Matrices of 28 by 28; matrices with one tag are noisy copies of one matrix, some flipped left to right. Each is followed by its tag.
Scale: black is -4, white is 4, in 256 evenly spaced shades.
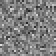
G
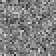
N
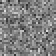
N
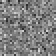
N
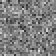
N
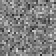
N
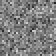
N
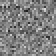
G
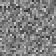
G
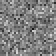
N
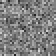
N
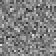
G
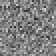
G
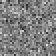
N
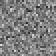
G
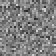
G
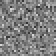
G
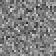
G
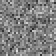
N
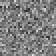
G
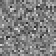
G
